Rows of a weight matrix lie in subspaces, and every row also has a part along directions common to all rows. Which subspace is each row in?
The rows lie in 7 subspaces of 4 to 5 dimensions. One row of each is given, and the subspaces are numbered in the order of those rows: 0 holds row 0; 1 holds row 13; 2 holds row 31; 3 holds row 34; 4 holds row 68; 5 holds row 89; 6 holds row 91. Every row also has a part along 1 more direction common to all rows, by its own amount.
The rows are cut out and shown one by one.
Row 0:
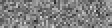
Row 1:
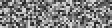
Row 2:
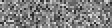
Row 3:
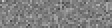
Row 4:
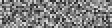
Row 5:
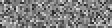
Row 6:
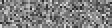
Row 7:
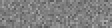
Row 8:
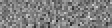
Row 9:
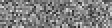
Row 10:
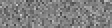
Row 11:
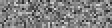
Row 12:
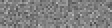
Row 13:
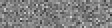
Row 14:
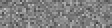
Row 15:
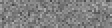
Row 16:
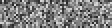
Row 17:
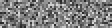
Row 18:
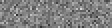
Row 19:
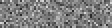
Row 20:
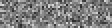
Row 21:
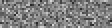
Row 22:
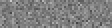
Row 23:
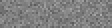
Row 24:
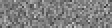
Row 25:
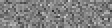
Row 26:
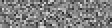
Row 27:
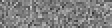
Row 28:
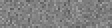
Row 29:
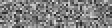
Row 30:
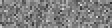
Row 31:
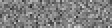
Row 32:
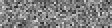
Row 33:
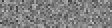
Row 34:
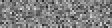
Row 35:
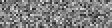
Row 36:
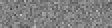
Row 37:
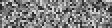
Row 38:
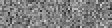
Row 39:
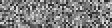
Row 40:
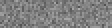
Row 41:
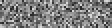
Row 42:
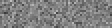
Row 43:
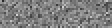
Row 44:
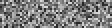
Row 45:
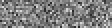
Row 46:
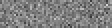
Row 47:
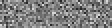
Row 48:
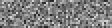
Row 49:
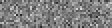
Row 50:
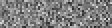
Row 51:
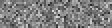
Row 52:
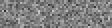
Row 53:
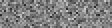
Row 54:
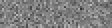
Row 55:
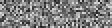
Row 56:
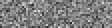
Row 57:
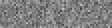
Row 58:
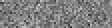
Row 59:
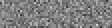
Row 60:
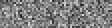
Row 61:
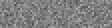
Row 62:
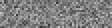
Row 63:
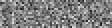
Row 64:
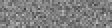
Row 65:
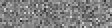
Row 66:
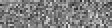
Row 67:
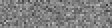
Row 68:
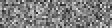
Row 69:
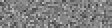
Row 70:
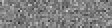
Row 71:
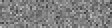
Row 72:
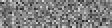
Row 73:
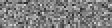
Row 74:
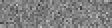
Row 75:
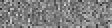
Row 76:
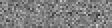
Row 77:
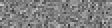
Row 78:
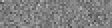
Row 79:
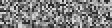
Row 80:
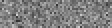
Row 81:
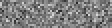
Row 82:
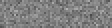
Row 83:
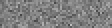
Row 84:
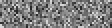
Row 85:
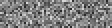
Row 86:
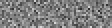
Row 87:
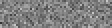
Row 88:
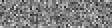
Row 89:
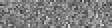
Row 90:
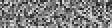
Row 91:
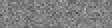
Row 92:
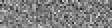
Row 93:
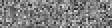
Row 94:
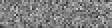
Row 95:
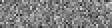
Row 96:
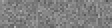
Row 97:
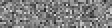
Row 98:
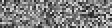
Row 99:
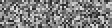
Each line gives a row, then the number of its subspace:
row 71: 3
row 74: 0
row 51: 6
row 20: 5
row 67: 3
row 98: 1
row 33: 6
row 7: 5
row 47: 6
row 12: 6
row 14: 2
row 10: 2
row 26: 5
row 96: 0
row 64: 2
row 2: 3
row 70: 4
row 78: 3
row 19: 3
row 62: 0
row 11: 3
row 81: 6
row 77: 5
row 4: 1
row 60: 2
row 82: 6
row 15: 1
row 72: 3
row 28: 4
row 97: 1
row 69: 5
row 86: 4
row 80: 4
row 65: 1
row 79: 5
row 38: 4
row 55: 0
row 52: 6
